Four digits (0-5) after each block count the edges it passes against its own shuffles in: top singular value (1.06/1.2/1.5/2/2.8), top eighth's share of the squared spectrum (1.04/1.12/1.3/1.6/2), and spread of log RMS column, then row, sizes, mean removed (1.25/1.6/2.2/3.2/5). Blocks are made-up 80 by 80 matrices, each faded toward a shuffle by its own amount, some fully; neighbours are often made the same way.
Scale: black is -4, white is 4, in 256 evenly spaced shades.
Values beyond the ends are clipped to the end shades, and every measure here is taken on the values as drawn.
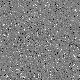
2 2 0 0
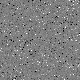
0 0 0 0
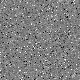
0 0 0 0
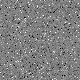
1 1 0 0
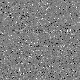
2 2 0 1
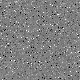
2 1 0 1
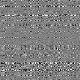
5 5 2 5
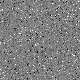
0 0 0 0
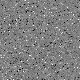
1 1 0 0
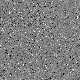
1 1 0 0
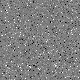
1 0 0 0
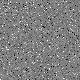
0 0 0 0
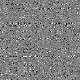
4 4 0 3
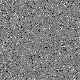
2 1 0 0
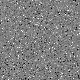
1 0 0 0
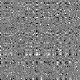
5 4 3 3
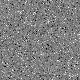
1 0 0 0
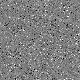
2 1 0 0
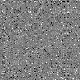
4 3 1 1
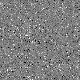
3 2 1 1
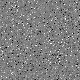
0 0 0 0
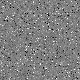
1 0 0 0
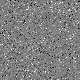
2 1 0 0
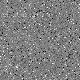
2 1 0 0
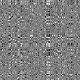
5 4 3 3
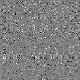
4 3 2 2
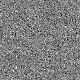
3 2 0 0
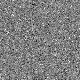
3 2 0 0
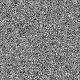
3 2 0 0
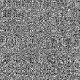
4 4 2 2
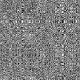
4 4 3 2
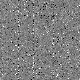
2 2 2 0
